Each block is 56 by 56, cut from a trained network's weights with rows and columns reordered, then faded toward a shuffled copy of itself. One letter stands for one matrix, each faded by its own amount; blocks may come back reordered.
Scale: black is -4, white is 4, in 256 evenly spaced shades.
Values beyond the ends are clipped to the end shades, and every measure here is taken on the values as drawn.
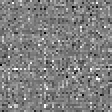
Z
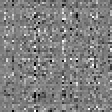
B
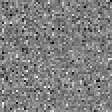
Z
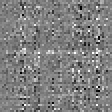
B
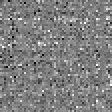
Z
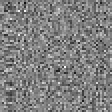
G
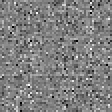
Z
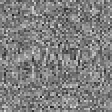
G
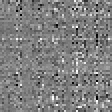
B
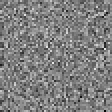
G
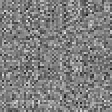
G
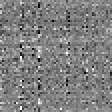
B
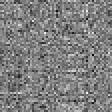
G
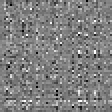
B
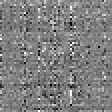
B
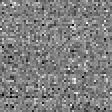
Z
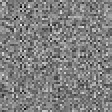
G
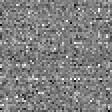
Z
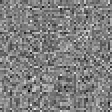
G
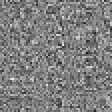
G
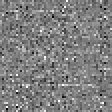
Z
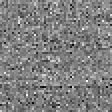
Z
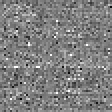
Z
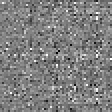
Z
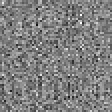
G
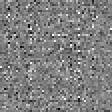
Z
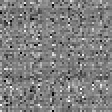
B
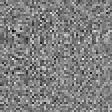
G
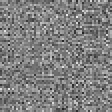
G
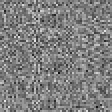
G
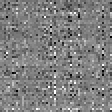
B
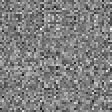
G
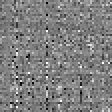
B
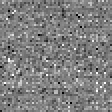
Z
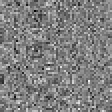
G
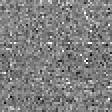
Z
